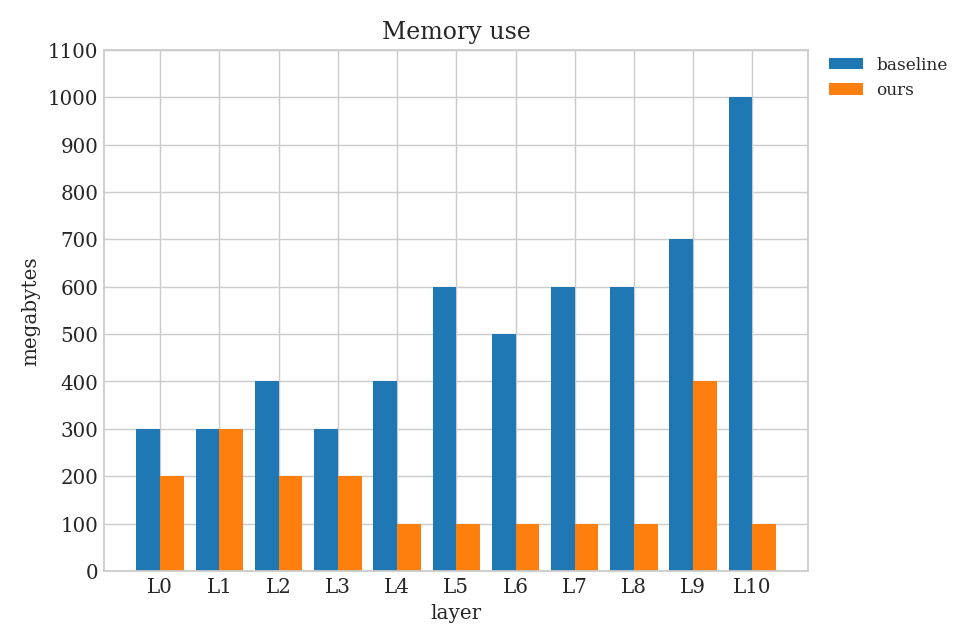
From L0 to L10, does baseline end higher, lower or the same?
higher
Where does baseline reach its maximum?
L10
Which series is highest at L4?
baseline
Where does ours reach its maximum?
L9
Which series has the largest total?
baseline
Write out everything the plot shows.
Title: Memory use
x-axis: layer, ticks L0 L1 L2 L3 L4 L5 L6 L7 L8 L9 L10
y-axis: megabytes, ticks 0 100 200 300 400 500 600 700 800 900 1000 1100
Legend: baseline, ours
Values:
baseline: 300 300 400 300 400 600 500 600 600 700 1000
ours: 200 300 200 200 100 100 100 100 100 400 100
